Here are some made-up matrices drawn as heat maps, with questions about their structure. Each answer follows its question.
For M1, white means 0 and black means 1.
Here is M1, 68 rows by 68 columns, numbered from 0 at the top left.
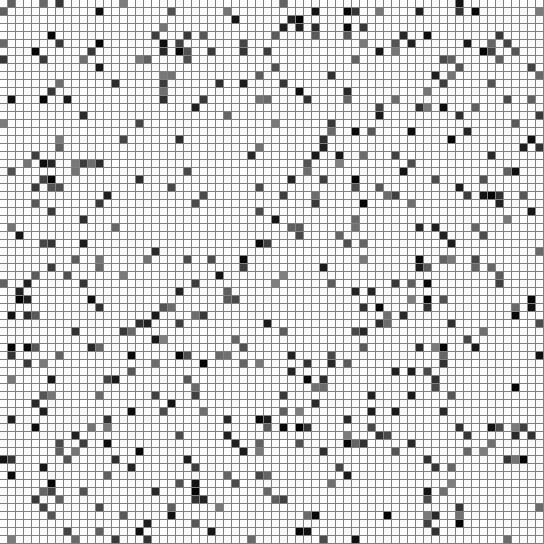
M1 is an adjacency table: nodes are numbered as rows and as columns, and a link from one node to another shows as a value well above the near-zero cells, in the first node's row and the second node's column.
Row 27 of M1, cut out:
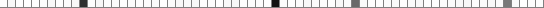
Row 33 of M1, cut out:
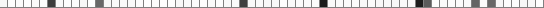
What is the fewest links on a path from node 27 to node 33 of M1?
3
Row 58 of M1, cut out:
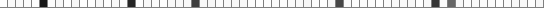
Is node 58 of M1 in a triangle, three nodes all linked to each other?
no
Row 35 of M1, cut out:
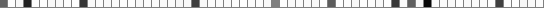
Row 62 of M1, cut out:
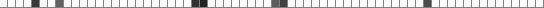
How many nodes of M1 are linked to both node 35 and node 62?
3
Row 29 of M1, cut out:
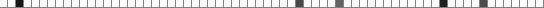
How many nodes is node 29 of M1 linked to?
5
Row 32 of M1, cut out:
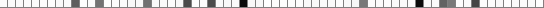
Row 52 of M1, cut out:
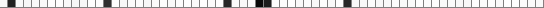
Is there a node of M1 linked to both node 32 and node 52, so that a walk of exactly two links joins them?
no
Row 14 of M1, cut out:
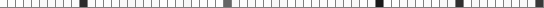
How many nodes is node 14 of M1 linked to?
5
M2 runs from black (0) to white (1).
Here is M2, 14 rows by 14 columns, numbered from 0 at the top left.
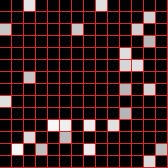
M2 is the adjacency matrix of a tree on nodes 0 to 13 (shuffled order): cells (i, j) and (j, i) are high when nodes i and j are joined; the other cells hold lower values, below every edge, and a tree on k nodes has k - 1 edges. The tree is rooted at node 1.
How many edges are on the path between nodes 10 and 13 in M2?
3
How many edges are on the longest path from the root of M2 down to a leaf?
8
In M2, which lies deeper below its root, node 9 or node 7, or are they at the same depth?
node 9
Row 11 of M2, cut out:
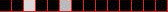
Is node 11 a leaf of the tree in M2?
no
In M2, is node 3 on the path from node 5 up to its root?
no
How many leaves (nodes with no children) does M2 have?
6
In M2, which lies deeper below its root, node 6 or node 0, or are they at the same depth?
the same depth
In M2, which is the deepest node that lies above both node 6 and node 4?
10
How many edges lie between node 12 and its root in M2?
1
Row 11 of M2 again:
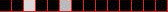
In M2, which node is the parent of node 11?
5
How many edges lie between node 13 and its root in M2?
2
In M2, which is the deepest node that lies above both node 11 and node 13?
12
